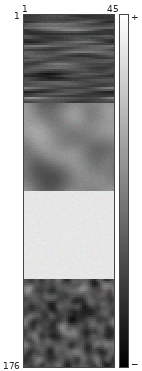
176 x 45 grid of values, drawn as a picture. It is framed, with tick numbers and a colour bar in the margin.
The table splits into 4 rows of 1 panel. Panel 1,1: low, streaked across. Panel 2,1: middling, smooth. Panel 3,1: very high, flat. Panel 4,1: low, blotchy.
